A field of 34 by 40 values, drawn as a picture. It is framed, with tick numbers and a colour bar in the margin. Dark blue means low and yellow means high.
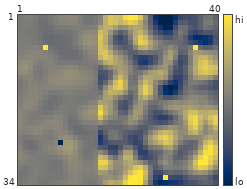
Slope: none. Lone odd cells: 4, 3 higher and 1 lower than their neighbours. Grain: blotchy. Ninth with the lowest average: top right. Odd rows or columns: none. Seam: vertical, 40% of the way across, the left part calmer.
